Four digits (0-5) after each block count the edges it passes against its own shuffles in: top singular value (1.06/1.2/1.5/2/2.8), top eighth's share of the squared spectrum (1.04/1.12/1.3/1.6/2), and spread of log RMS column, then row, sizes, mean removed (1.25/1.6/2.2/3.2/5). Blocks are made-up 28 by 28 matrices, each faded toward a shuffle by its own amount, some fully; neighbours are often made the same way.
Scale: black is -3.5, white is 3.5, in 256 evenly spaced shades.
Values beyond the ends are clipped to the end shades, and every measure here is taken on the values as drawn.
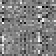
4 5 2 2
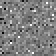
1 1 0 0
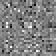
3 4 2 1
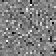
2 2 0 0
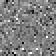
1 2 0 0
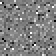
1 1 0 0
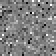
0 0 0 0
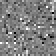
1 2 1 0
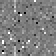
1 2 0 0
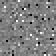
0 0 0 0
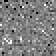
1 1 0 0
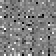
3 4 2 1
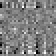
4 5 2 3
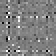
4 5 1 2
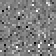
2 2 0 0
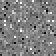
0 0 0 0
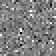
1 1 0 0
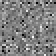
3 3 1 1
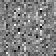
1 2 3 0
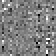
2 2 2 0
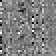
2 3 3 0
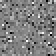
0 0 1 0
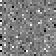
2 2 2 0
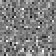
2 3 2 2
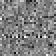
2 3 0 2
